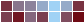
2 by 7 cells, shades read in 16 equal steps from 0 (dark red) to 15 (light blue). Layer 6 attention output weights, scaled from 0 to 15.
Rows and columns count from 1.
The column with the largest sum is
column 5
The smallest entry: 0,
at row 2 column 7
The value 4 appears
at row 2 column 1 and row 2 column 4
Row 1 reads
3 8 9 12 15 12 3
